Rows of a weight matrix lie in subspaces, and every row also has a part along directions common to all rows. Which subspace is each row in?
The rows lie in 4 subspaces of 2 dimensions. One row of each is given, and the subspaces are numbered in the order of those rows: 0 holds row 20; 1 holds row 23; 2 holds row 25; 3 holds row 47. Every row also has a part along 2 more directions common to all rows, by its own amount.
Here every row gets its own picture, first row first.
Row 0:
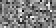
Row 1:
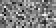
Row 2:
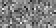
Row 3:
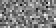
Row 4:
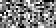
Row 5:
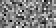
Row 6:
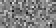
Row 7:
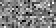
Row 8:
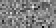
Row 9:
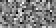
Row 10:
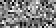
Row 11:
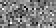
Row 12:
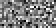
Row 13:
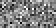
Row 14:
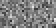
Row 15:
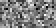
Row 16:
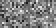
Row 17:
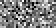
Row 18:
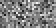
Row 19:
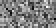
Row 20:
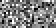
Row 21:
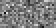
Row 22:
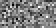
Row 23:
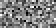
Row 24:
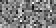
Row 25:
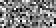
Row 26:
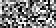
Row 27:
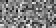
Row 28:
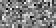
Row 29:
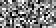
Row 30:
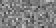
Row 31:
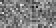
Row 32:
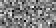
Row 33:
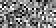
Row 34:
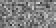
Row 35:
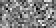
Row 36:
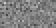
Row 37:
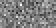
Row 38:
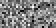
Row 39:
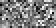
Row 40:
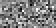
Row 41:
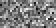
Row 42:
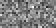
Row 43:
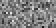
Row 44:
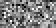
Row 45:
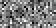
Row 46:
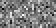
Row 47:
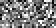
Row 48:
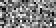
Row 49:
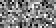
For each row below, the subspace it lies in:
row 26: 3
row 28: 3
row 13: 2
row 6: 1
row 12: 1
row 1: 1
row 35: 3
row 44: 0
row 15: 3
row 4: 0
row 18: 1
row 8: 0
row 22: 0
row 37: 1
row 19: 0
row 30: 0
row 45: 2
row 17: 1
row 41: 3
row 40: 3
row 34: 0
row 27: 3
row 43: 0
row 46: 2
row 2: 2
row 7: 1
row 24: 3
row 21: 0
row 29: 2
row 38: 0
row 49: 1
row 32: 1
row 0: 3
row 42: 1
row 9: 3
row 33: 2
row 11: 2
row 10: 1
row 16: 0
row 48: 2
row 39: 3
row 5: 1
